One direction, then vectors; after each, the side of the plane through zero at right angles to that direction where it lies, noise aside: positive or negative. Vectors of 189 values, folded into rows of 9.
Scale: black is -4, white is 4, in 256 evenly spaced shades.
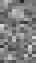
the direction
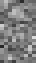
positive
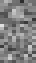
positive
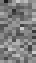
negative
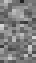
positive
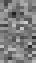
negative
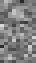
positive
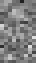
positive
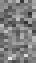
positive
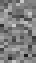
negative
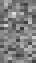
positive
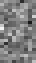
positive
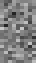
negative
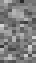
positive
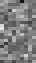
positive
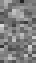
positive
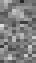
positive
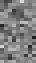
negative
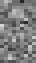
positive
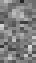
positive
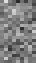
positive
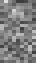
positive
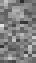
positive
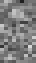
positive
